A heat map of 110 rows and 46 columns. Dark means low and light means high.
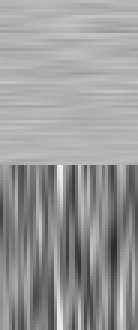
It is made of 2 by 1 panels. Panel 1,1: high, streaked across, faint in contrast. Panel 2,1: middling, streaked downward, strong in contrast.
